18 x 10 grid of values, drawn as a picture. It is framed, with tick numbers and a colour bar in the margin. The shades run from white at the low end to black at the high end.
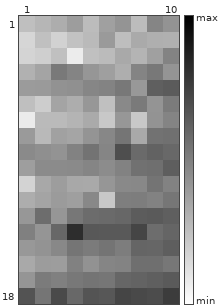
Horizontal stripes repeat 4 times down the table. No row or column stands out. The bottom right is the smoothest part. The field climbs toward the bottom right.
